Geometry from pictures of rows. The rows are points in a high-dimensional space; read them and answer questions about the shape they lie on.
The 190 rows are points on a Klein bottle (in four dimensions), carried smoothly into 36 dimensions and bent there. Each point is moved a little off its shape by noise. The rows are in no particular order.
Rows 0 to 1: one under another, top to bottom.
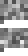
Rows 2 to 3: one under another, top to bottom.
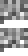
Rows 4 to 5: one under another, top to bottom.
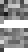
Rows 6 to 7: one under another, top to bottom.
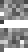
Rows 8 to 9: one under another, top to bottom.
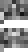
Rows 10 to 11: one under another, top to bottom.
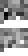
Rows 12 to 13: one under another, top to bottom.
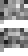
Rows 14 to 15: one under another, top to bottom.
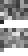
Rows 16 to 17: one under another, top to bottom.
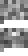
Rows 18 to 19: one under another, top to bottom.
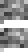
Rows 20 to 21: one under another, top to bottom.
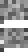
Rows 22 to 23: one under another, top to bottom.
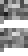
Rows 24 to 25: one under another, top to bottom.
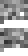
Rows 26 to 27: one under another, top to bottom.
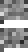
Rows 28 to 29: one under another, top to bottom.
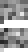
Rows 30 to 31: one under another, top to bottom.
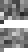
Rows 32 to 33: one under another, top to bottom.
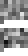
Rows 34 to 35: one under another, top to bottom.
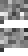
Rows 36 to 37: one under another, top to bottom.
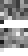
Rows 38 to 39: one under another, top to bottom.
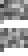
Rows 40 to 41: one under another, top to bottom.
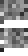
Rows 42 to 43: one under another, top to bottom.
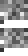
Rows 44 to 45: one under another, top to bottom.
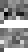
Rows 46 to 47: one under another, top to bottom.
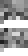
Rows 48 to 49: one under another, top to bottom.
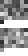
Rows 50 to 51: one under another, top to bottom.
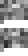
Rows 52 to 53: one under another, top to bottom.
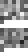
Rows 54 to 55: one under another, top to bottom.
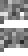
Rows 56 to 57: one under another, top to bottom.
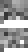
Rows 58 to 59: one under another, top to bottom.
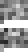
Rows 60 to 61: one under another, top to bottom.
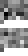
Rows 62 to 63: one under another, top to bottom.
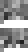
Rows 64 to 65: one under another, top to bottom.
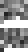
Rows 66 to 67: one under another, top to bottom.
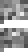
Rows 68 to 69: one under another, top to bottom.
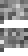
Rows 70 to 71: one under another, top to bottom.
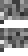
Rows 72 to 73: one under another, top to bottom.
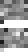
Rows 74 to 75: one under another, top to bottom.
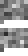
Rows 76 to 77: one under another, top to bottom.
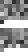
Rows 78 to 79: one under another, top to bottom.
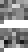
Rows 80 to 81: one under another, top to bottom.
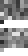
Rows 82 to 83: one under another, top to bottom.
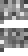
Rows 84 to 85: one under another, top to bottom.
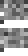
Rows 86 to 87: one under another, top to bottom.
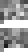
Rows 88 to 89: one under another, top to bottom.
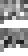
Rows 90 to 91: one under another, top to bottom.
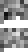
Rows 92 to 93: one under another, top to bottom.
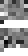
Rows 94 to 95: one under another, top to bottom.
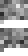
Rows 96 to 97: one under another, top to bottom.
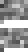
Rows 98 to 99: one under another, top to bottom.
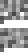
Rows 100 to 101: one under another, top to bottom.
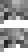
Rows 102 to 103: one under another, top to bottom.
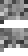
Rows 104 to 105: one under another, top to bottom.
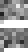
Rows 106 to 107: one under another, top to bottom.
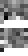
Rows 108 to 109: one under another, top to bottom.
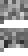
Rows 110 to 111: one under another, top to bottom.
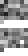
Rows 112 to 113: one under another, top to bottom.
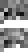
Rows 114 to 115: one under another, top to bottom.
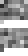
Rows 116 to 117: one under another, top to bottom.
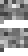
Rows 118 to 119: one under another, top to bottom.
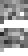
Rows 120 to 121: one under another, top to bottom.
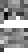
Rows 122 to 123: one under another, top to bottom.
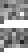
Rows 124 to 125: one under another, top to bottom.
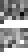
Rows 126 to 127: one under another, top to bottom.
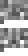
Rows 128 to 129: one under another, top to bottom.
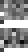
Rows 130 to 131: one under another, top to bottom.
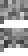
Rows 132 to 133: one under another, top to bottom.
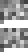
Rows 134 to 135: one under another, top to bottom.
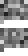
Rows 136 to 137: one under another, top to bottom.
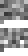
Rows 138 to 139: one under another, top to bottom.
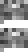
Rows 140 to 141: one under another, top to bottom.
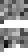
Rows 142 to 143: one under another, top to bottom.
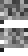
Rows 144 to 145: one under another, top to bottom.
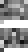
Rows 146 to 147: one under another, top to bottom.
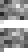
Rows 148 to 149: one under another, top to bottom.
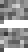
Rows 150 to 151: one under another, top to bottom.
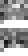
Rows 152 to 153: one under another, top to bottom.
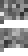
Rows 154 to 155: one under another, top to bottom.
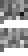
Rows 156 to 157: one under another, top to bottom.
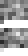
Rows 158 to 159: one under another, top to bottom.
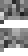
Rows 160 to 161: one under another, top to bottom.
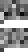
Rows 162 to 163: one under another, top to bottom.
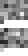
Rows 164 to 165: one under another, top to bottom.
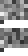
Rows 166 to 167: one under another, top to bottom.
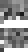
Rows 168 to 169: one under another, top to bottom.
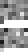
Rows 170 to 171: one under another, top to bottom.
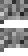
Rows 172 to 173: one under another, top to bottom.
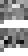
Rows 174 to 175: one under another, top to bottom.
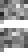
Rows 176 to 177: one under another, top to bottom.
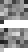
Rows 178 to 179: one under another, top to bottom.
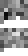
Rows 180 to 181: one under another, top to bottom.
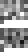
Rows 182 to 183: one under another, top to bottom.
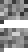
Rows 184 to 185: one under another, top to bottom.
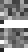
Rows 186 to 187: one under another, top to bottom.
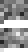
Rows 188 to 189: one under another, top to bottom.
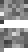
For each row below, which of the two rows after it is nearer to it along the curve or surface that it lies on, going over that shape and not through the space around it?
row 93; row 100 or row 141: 141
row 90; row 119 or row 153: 119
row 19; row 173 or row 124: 173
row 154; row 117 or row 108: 117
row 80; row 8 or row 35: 8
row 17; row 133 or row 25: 25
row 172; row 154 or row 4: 4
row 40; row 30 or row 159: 159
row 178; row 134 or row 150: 134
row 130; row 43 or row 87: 43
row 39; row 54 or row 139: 54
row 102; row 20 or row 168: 168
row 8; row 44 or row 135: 44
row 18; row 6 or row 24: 24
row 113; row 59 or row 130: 59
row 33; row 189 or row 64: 64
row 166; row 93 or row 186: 93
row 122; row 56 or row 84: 84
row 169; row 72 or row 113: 113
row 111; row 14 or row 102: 102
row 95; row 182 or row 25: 182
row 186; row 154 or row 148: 154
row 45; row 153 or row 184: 184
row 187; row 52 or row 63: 52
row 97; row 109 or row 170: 170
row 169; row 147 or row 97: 147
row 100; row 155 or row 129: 129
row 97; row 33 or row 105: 105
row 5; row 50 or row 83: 83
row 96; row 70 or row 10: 10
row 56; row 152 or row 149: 152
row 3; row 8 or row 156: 156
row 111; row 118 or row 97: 118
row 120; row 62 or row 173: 173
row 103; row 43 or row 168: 43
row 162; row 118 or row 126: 118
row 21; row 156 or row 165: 165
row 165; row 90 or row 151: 151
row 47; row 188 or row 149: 149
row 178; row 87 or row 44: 44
